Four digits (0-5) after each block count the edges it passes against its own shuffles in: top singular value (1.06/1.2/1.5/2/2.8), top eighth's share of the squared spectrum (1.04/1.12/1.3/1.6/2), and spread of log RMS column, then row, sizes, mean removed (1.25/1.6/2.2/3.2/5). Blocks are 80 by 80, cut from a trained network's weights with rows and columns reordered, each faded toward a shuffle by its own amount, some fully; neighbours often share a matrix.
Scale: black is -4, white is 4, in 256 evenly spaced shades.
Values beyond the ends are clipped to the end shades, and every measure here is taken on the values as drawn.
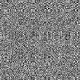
4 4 2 2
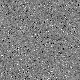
0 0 0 0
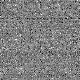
2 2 2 1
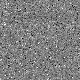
0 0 0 0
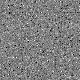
1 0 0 0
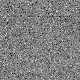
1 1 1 0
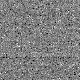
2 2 0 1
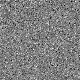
2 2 0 0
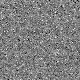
0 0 0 0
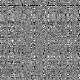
4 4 3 2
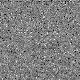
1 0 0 0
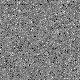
0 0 0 0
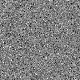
2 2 0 0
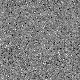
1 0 0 0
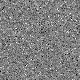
0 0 0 0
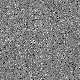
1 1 0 0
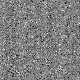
1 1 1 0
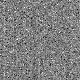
1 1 0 0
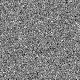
1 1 0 0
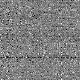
3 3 2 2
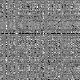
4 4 3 2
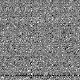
3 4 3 2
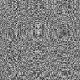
4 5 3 1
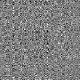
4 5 3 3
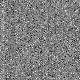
1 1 0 0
